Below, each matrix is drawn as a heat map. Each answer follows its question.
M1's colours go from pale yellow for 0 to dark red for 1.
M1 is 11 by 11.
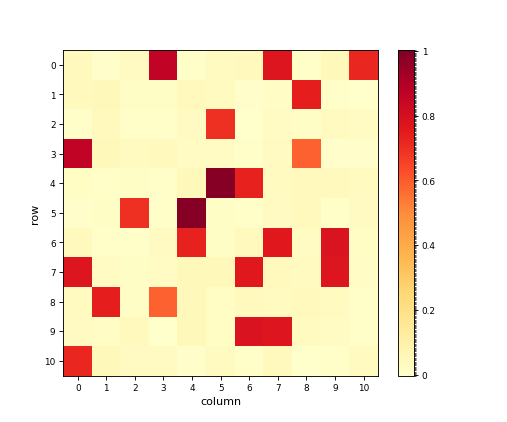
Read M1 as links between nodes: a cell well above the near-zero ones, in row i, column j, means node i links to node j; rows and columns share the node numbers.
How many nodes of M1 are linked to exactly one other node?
3
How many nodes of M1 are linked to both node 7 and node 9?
1
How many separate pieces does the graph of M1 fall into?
1
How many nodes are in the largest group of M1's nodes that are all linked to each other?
3
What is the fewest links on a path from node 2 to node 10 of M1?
6
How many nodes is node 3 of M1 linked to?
2
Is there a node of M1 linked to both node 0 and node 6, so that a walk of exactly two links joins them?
yes
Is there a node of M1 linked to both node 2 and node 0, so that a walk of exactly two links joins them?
no
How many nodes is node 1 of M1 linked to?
1
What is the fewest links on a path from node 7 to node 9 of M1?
1
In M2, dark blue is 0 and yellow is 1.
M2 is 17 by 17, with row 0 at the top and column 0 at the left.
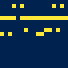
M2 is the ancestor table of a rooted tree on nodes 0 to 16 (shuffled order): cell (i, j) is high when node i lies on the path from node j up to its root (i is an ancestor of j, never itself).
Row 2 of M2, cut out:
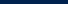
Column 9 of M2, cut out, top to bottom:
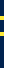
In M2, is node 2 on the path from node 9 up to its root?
no
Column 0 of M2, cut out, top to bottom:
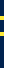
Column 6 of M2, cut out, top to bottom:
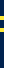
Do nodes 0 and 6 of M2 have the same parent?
no
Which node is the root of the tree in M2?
4
